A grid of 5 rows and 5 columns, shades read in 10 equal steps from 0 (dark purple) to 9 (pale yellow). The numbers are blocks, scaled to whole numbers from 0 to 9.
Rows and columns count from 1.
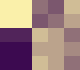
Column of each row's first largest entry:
1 1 3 3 3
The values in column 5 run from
4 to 7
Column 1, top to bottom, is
9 9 1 0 0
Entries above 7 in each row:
2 2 0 0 0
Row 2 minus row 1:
0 0 -1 1 -1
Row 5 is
0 0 7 6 4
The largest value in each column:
9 9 7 6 7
